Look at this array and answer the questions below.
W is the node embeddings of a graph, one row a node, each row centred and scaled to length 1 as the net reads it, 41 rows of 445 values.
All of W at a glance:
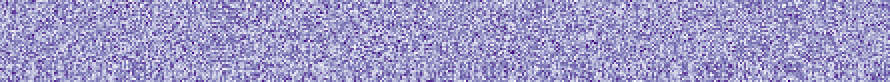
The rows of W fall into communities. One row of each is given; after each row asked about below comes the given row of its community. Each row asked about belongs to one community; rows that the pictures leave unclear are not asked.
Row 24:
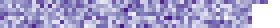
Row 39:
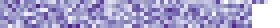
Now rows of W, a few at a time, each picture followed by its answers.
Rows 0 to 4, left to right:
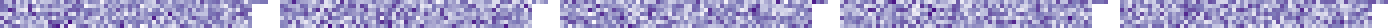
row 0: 24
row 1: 24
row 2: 39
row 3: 39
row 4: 24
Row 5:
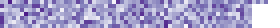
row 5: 39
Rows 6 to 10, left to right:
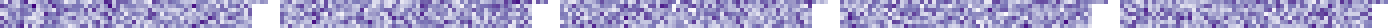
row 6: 24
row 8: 24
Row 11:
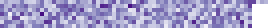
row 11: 24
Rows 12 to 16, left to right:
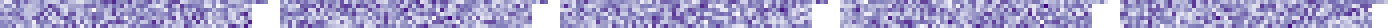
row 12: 39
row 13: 24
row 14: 39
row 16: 39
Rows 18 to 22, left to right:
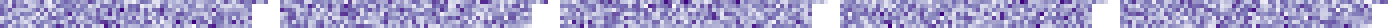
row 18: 24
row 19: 24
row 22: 24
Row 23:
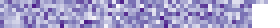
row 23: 39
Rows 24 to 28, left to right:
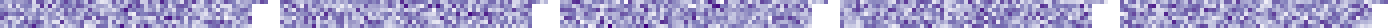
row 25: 39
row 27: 39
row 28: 24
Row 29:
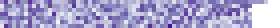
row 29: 39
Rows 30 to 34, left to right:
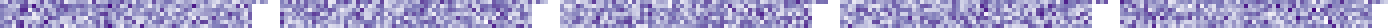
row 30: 24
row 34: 39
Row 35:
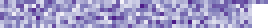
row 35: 39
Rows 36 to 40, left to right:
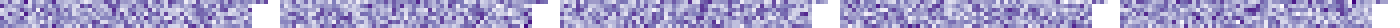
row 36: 39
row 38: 39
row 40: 39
